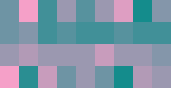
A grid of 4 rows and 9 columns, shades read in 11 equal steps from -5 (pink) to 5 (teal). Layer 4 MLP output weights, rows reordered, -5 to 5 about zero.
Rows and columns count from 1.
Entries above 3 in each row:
1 0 0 2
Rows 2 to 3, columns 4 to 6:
2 3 3 / -1 -1 -3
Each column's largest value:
1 4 3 2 3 3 5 5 3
